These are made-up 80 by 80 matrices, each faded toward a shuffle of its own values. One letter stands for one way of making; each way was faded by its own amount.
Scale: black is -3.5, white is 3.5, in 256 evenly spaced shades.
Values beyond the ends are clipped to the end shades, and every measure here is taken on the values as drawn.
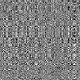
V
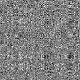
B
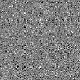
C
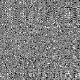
C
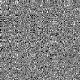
B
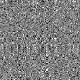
C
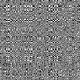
V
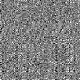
B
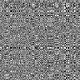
V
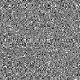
B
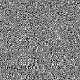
B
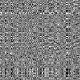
V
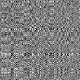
V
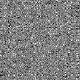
C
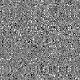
C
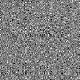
B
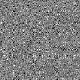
C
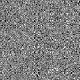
B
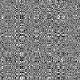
V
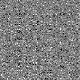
C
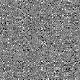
C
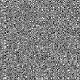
B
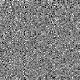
C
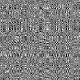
V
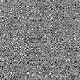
C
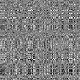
V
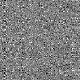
C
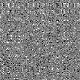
C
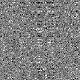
C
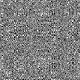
B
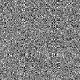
B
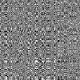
V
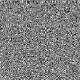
B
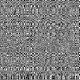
V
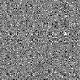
C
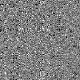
C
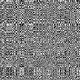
V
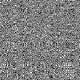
C
